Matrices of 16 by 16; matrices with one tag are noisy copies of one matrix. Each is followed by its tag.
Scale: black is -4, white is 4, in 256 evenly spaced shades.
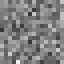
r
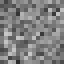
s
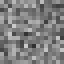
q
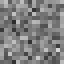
r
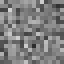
q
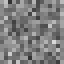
r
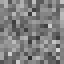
r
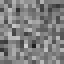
q
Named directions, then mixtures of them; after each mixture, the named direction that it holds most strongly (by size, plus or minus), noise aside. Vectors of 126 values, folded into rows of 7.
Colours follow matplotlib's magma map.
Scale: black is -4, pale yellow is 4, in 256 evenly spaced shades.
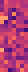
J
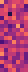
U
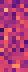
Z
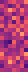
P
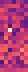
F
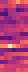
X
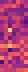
F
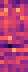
X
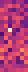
F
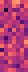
Z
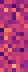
Z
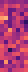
F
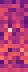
F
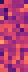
U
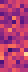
P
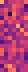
U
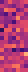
Z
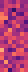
J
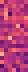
U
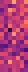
F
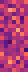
P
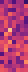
F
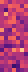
Z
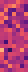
J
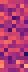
P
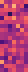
U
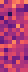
U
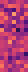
P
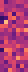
J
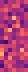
F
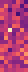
F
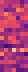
X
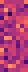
U
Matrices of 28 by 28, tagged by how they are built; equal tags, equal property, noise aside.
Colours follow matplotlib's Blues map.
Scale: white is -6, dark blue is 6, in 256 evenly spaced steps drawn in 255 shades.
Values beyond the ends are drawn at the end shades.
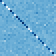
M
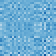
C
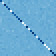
M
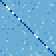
M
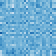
C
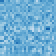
C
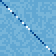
M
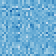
C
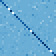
M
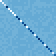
M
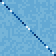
M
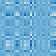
C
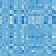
C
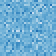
C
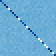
M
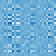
C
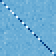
M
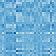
C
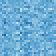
C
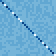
M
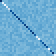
M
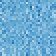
C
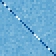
M
